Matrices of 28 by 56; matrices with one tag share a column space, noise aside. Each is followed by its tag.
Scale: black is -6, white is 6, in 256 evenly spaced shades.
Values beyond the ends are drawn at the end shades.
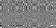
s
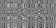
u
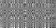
u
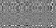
s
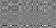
s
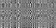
u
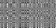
u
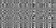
u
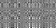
u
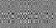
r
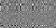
s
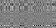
s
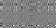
s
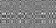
r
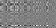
s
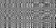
u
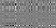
s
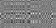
r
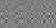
r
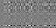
s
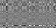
s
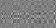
r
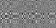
r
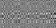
r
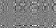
s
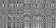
u
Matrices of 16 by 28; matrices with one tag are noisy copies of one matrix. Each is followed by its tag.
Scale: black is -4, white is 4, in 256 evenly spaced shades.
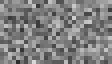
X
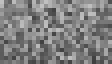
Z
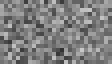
X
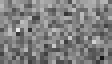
Z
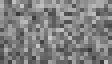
Z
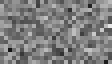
X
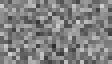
X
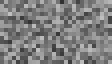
X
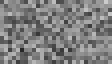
X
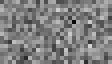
X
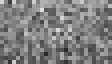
Z
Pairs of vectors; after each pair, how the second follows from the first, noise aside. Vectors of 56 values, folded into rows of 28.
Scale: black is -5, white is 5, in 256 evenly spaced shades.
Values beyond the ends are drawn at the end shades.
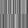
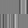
partly zeroed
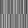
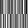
scaled up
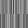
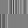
partly zeroed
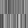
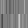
partly zeroed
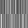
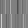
partly zeroed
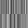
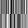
scaled up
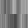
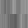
shrunk
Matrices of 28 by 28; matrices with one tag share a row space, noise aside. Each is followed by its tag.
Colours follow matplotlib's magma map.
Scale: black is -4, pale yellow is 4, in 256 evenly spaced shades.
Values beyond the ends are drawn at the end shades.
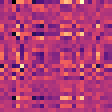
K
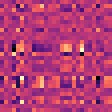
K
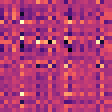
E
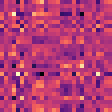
K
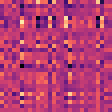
E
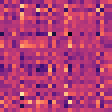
E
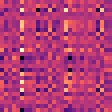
E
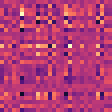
E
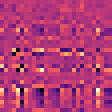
K
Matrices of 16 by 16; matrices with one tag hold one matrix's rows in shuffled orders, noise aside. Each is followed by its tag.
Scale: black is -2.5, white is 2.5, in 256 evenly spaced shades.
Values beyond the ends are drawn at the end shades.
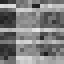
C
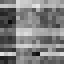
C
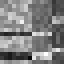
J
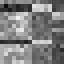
J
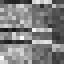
J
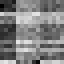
C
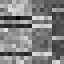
J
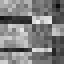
J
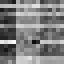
C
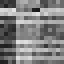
C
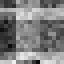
C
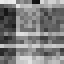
C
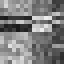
J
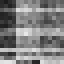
C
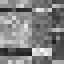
J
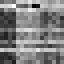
C
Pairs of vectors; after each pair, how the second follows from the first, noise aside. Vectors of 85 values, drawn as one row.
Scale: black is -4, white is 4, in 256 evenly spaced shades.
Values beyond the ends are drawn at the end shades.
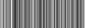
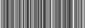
reversed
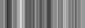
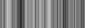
negated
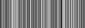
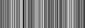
reversed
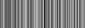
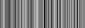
copied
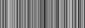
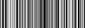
scaled up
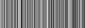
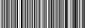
scaled up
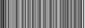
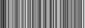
copied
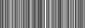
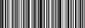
scaled up
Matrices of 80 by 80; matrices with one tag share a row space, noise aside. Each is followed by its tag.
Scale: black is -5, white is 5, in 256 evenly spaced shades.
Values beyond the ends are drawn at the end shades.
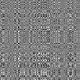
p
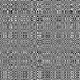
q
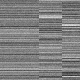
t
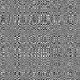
p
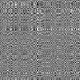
q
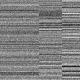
t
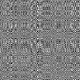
q
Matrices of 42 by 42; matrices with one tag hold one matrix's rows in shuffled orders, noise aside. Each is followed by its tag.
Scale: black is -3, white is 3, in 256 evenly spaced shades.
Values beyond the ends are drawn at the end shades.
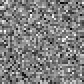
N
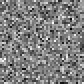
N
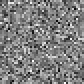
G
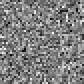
N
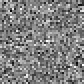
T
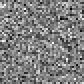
N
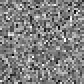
G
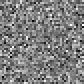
T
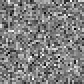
G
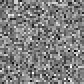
G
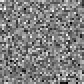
N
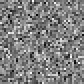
G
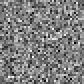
G
